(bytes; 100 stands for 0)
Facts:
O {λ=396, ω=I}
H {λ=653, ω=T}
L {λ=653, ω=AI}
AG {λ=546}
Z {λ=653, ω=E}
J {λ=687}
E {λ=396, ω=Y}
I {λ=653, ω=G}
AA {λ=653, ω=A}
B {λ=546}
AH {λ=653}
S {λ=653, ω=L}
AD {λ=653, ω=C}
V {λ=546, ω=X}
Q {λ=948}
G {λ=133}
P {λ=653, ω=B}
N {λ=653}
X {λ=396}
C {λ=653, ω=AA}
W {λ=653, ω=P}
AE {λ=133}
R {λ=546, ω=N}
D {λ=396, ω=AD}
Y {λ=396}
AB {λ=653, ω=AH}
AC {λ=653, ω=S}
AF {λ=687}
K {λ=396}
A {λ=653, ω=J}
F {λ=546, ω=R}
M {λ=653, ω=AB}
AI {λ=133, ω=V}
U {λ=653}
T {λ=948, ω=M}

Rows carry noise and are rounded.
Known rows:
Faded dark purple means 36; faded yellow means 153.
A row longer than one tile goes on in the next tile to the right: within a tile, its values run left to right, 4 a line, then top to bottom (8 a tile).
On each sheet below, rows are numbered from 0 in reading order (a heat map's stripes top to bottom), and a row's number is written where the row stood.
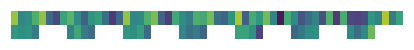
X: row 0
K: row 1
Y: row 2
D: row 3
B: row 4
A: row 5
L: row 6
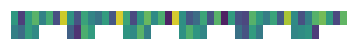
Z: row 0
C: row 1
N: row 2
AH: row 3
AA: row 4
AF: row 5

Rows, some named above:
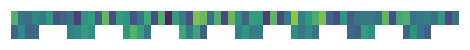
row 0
T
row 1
H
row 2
AH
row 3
AB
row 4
M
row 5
E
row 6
AD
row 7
T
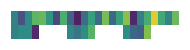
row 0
AF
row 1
S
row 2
AI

